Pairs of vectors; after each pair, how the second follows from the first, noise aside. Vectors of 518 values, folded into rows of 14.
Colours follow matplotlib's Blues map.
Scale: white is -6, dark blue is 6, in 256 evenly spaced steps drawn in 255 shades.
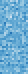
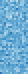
copied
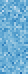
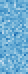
shuffled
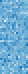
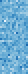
copied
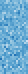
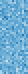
shuffled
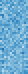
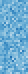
shuffled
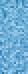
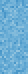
shrunk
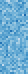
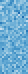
shuffled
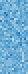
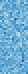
negated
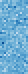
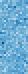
copied
